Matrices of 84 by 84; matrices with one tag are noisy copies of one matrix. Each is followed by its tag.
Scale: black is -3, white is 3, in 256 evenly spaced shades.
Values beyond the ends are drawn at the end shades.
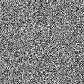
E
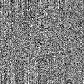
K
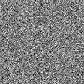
E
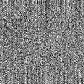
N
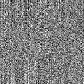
K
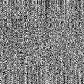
N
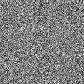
E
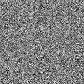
E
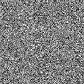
E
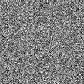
E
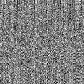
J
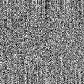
N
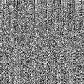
J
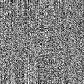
K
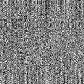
N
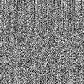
J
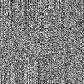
K
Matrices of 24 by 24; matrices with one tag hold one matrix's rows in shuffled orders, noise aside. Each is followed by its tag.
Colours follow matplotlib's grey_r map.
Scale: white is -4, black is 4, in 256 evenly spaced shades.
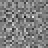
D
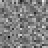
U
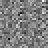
U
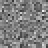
U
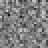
U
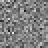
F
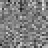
U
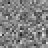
U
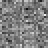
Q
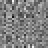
D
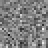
U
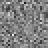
F
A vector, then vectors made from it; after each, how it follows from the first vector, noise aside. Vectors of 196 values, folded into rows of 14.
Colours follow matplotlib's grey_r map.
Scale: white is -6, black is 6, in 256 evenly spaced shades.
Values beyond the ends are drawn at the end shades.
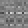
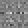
sign-scrambled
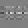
partly zeroed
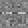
sign-scrambled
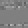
partly zeroed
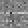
sign-scrambled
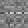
copied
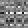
scaled up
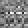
scaled up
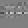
partly zeroed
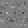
partly zeroed
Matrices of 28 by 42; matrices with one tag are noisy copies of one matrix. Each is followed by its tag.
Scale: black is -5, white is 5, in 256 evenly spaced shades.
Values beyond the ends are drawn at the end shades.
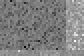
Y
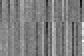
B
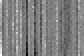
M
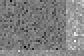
Y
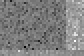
Y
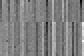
B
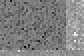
Y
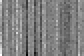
M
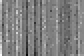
M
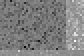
Y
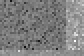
Y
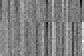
B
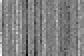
M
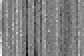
M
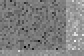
Y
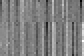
B
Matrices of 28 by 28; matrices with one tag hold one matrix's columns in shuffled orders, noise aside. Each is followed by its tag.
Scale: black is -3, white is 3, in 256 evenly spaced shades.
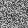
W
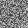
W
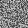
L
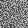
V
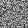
V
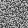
V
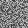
V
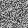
W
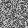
L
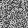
L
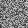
V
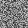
V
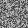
L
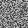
V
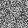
W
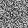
W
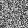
L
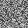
W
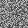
V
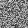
V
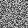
V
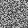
V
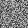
V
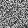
V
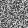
L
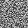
V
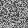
W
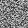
V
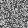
L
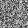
L
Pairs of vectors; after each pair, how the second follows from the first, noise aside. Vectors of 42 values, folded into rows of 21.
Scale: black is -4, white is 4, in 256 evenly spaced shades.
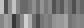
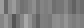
shrunk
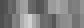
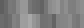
shrunk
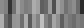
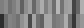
reversed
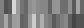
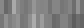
shrunk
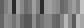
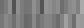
shrunk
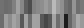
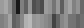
reversed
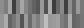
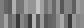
reversed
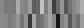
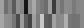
reversed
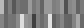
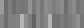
shrunk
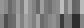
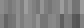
shrunk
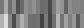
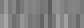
shrunk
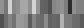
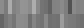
shrunk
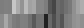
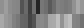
reversed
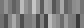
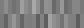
shrunk
